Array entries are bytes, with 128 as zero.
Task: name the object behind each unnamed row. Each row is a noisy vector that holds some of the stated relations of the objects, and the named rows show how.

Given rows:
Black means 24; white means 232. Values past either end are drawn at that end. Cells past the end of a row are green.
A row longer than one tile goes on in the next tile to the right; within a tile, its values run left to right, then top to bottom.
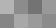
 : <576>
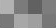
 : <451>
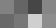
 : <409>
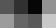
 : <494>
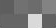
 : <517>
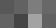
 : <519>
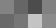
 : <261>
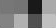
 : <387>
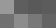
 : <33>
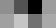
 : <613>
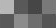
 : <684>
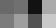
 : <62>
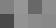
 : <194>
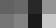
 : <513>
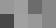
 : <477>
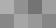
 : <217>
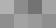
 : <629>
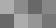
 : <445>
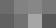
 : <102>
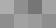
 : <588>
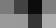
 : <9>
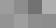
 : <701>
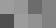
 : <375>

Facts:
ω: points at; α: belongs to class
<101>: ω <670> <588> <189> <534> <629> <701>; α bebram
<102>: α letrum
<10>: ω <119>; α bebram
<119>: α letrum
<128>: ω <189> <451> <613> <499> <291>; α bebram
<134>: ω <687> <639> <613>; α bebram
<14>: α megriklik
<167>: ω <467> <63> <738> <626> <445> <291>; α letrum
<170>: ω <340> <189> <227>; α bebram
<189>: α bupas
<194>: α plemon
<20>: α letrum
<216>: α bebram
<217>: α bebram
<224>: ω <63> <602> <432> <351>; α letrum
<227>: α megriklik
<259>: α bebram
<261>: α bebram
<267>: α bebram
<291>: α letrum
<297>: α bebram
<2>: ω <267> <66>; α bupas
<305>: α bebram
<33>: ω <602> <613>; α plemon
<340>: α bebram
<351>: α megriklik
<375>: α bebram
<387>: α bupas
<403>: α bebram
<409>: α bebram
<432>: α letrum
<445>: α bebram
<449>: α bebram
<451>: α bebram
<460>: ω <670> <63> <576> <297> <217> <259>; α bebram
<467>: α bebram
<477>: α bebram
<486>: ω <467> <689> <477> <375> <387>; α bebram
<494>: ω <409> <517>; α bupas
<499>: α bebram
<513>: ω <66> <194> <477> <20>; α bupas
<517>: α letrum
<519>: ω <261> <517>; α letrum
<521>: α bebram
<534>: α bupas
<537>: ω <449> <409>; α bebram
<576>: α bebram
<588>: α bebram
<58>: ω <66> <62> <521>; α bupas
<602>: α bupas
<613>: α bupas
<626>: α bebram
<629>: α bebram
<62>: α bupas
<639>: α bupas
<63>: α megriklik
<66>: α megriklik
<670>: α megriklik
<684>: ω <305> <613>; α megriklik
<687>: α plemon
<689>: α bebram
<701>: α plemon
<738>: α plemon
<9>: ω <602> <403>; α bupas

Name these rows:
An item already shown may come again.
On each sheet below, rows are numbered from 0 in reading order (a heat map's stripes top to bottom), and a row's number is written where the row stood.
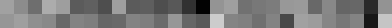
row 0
<701>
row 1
<134>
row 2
<134>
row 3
<494>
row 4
<170>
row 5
<477>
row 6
<513>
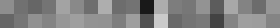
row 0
<10>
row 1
<701>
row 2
<62>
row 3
<224>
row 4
<340>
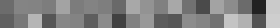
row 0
<119>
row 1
<460>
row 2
<20>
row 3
<14>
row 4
<534>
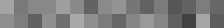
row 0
<101>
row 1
<738>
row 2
<216>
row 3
<519>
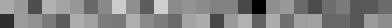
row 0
<66>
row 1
<467>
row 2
<670>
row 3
<291>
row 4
<639>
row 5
<687>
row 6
<537>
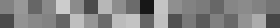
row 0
<194>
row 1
<63>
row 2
<189>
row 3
<486>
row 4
<432>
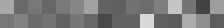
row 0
<128>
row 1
<167>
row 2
<517>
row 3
<351>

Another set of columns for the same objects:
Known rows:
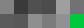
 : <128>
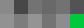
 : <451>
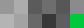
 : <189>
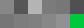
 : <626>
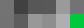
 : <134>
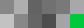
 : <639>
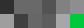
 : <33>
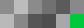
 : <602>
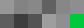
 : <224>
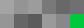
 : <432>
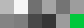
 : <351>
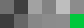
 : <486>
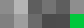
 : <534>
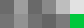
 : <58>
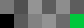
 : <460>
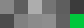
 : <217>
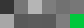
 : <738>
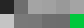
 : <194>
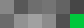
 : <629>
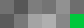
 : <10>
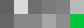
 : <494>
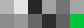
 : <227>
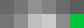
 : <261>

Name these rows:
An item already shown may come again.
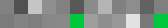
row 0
<467>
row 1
<517>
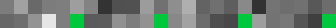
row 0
<519>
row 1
<128>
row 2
<534>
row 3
<701>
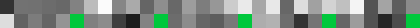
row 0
<687>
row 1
<63>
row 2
<513>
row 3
<66>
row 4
<670>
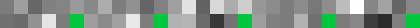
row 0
<519>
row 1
<517>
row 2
<66>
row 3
<119>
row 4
<63>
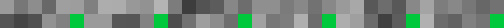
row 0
<167>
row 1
<387>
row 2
<170>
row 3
<119>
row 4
<189>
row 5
<291>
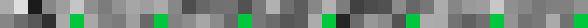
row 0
<684>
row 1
<20>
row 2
<340>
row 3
<9>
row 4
<101>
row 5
<62>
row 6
<102>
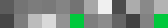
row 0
<537>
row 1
<14>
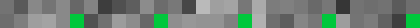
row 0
<216>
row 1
<170>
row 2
<477>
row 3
<291>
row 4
<701>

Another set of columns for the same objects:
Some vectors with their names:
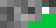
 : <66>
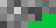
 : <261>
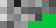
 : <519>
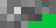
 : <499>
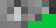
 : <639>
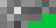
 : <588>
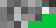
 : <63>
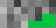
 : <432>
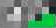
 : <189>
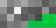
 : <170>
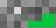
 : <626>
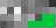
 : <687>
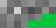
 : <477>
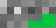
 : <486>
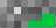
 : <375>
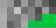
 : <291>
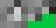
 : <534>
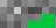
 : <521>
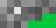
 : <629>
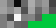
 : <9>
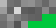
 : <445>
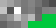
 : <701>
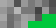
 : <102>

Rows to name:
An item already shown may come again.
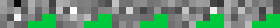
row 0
<9>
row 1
<701>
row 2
<486>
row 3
<670>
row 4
<167>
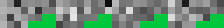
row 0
<224>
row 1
<33>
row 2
<340>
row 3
<519>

